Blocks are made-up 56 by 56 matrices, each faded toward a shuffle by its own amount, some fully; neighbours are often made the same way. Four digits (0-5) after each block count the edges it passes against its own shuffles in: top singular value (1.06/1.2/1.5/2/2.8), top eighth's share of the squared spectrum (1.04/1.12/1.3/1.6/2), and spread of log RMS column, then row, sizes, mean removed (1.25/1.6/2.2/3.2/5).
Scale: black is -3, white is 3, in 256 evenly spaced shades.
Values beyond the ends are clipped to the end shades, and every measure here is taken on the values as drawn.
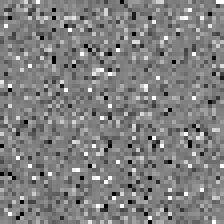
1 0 0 0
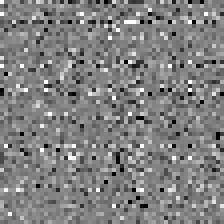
3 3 2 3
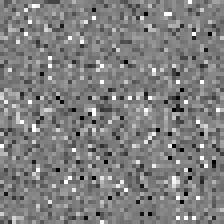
2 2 0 1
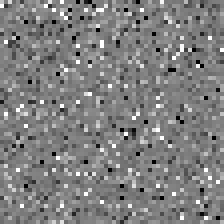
0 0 0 0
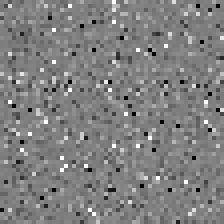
1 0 0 0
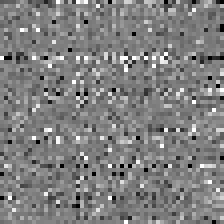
3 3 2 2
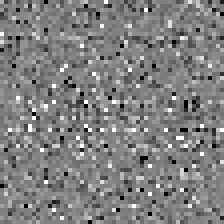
2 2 0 1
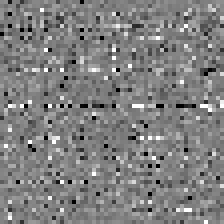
3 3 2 2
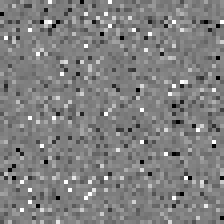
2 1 0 0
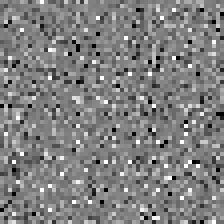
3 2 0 0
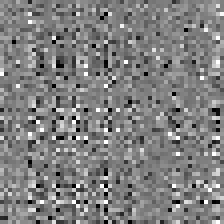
4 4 3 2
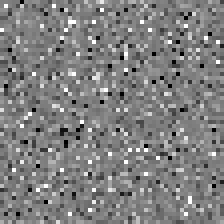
0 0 0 0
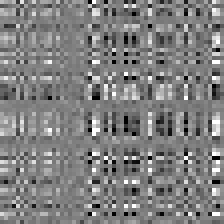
5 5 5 4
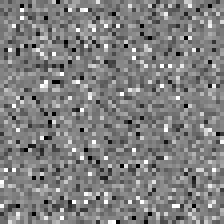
2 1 0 0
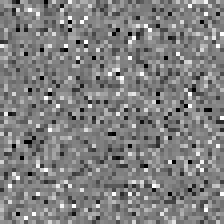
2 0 0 0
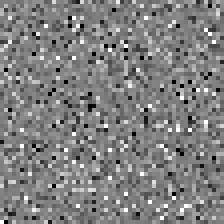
1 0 0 0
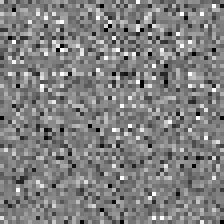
3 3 1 1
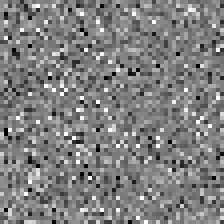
3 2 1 0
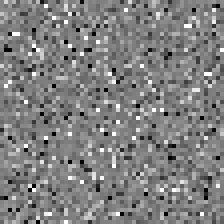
1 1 0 0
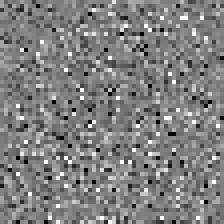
2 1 0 1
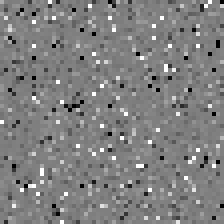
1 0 0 0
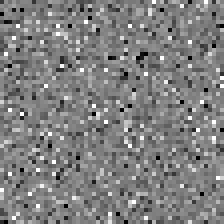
0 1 0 0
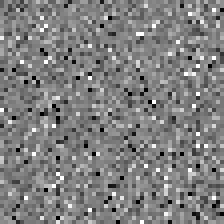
0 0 0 0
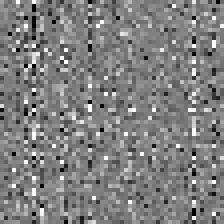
2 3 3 0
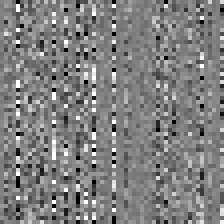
2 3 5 0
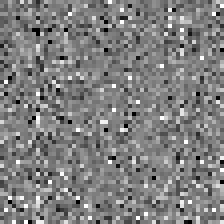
1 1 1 0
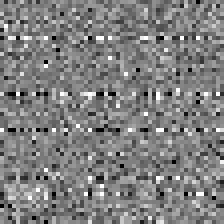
4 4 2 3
